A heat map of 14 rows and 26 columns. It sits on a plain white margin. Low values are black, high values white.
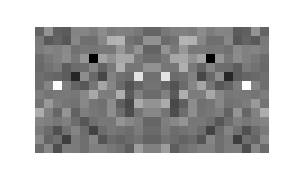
No regular stripes run through it. It is mirror symmetric from left to right. No row or column stands out.
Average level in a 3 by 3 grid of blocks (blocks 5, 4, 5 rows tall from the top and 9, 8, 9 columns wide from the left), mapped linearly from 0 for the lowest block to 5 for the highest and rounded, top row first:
151 | 222 | 000
